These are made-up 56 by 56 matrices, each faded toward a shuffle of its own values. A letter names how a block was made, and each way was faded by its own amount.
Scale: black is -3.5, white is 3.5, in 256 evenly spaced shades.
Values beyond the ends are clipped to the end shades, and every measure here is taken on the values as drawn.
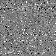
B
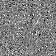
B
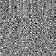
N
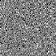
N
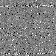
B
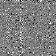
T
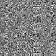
N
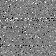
B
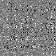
T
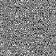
N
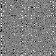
T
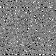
B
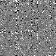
T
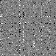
T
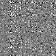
T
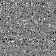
B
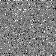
B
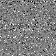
B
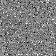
B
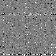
T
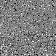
B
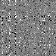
T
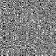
N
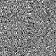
N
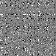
T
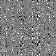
T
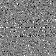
B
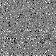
B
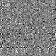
N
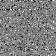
B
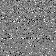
B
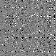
T
